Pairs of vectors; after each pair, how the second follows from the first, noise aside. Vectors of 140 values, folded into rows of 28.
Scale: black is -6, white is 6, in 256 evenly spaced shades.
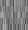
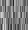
scaled up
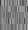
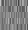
negated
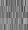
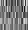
scaled up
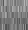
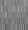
shrunk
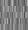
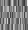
scaled up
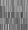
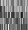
scaled up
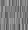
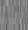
shrunk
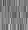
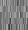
negated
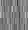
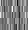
scaled up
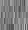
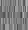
shuffled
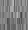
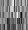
scaled up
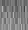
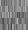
wrapped around
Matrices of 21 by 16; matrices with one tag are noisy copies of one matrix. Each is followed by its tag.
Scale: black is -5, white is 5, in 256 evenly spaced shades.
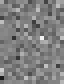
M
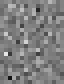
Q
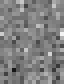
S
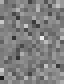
M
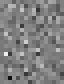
Q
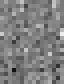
S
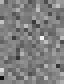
M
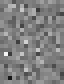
Q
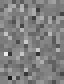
Q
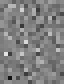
Q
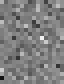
M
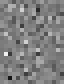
Q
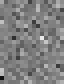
M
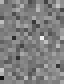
M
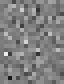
Q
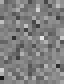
M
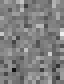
S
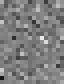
M
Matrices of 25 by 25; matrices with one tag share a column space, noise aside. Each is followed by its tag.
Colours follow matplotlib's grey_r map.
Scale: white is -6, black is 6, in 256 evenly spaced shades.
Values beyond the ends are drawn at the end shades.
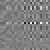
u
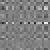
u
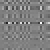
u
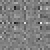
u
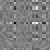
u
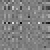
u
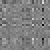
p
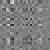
p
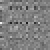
u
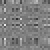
p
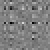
u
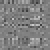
p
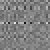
u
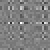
u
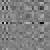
u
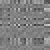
p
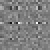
u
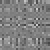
p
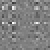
u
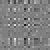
p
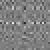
u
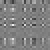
p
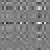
u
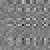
p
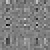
p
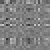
p
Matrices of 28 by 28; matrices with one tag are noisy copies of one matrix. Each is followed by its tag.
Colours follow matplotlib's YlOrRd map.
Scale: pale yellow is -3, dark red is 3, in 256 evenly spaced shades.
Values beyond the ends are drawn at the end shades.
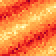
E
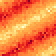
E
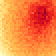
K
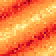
E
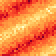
E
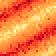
E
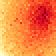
K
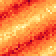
E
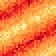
E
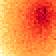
K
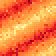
E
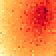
K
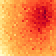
K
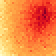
K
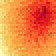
K
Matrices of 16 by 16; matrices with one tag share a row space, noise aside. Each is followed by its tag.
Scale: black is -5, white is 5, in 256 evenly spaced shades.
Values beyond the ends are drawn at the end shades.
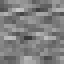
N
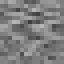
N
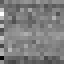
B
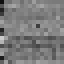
B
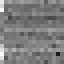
B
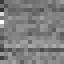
B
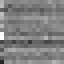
B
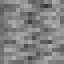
N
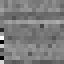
B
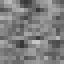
N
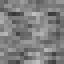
N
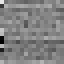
B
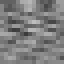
N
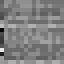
B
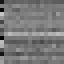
B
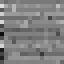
B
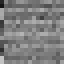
B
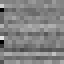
B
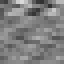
N
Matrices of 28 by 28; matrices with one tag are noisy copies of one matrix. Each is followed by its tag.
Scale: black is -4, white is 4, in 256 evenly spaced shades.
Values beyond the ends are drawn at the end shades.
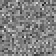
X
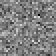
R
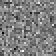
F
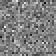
X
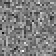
F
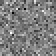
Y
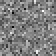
Y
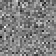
X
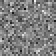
Y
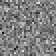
F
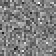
F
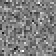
F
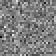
X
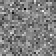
Y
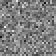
X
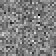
R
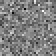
Y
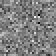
R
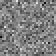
X
